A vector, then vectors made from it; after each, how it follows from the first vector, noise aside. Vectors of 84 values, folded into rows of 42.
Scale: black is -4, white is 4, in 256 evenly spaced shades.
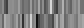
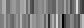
wrapped around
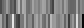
wrapped around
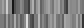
wrapped around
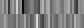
wrapped around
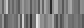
negated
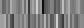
wrapped around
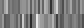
negated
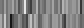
wrapped around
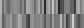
wrapped around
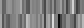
wrapped around
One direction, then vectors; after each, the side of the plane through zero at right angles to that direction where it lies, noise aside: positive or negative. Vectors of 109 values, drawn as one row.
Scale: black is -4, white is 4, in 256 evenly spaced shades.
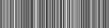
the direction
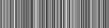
positive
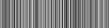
negative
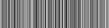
negative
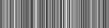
positive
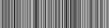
negative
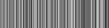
positive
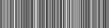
positive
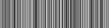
negative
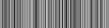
negative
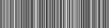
positive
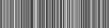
positive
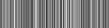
positive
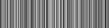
positive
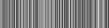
negative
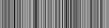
negative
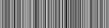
negative
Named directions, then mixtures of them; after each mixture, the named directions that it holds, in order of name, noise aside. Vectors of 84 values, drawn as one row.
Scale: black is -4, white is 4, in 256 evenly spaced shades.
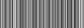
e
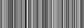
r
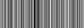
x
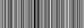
x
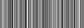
e, r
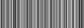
e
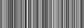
r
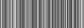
e, r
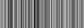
r, x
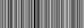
x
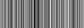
x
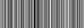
x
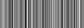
e, r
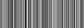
r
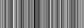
e, x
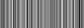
e, r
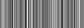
e, r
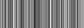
e, x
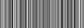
e, r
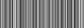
e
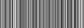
e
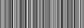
e, r
